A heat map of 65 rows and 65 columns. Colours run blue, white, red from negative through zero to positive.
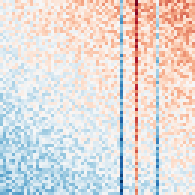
The ninth with the lowest average is the bottom left. The top right is the ninth with the highest average. There is an overall slope up to the top right. Columns 41, 46 and 53 stand out from the rest.
